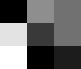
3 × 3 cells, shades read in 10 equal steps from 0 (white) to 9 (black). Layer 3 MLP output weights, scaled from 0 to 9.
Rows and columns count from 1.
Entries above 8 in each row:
1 0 1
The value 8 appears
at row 3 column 3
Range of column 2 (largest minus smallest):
5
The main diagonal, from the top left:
9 7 8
